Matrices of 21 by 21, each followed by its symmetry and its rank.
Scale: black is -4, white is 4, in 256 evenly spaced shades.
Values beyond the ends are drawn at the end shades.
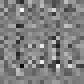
neither, rank three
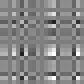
symmetric, rank one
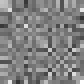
symmetric, rank three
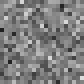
neither, full rank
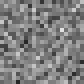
neither, full rank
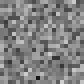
neither, full rank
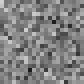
neither, full rank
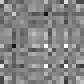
symmetric, rank three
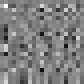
neither, rank three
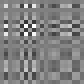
symmetric, rank one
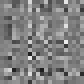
neither, rank three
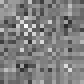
symmetric, rank three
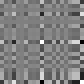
symmetric, rank one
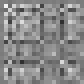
symmetric, rank three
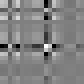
symmetric, rank one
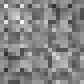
symmetric, rank three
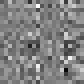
neither, rank three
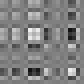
symmetric, rank one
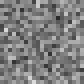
neither, full rank
